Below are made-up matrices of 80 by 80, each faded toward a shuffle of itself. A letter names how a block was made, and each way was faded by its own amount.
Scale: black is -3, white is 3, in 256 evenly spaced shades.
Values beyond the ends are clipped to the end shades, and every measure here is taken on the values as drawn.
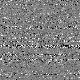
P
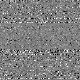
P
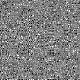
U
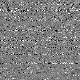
P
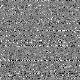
P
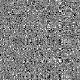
U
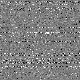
P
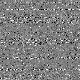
P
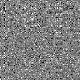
U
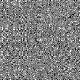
U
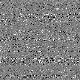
P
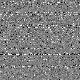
P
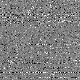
P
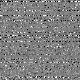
P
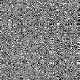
U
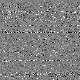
P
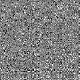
U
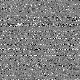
P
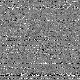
P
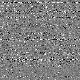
P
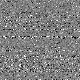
P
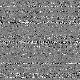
P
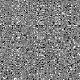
U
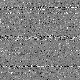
P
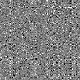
U
